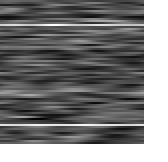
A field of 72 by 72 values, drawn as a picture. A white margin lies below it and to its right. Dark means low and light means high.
Histogram: skewed, a long tail of high values. Odd lines: rows 13 and 63. Slope: none. Average level on the scale: 30%. Grain: streaks across.
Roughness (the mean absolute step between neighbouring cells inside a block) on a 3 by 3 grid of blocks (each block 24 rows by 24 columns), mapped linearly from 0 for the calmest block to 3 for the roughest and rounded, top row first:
232 | 000 | 221
